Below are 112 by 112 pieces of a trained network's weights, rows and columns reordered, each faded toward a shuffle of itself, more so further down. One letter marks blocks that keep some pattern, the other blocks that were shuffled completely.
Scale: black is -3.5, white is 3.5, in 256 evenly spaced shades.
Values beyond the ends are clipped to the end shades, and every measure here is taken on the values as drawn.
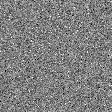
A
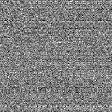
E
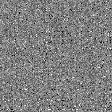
E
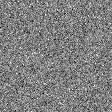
A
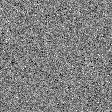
A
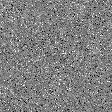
A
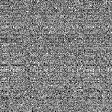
E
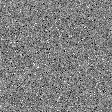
A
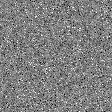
A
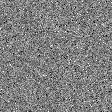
A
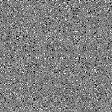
E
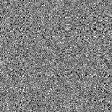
E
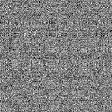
E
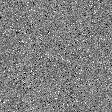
A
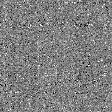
E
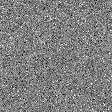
A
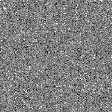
E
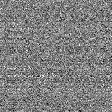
E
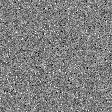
A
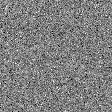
A
